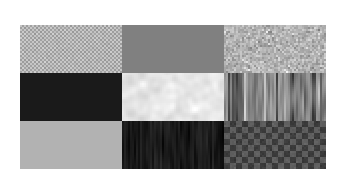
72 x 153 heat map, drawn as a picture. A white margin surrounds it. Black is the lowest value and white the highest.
The table splits into 3 rows of 3 panels. Panel 1,1: high, checkered. Panel 1,2: middling, flat. Panel 1,3: high, fine-grained. Panel 2,1: very low, flat. Panel 2,2: very high, blotchy, faint in contrast. Panel 2,3: middling, streaked downward, strong in contrast. Panel 3,1: high, flat. Panel 3,2: very low, streaked downward, faint in contrast. Panel 3,3: low, checkered.
